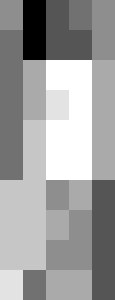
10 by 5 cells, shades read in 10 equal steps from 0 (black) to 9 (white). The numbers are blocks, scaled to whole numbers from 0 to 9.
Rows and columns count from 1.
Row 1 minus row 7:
-2 -7 -2 -2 2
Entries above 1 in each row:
4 4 5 5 5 5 5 5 5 5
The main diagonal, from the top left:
5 0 9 9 6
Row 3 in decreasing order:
9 9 6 6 4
